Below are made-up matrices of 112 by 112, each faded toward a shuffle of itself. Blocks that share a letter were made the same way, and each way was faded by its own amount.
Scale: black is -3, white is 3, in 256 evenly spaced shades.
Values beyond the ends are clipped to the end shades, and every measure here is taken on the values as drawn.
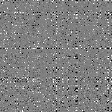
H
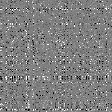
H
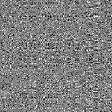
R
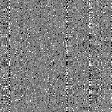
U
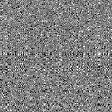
R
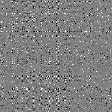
H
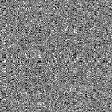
R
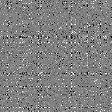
H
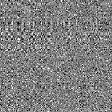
R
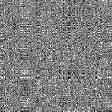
R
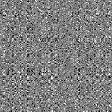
R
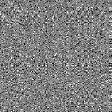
R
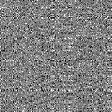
R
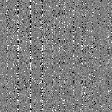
U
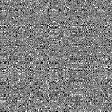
R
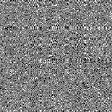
R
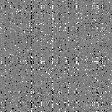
H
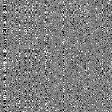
U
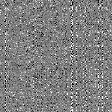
U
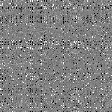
H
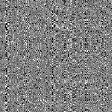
U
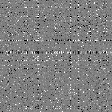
H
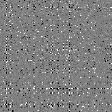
H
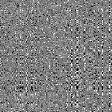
U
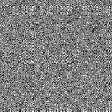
R
